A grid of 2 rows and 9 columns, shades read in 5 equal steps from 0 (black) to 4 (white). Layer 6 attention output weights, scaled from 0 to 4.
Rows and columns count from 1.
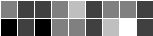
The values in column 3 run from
0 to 1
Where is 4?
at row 2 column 8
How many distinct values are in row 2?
5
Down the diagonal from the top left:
2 1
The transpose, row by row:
2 0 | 1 1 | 1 0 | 2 2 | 3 2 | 1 1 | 2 3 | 2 4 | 1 1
